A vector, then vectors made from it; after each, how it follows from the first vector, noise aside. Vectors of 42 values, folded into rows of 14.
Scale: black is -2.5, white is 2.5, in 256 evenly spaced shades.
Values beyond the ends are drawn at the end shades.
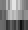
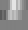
partly zeroed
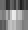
wrapped around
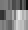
wrapped around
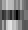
wrapped around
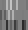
partly zeroed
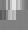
partly zeroed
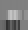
partly zeroed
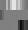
partly zeroed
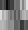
wrapped around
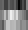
wrapped around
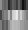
wrapped around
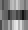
wrapped around
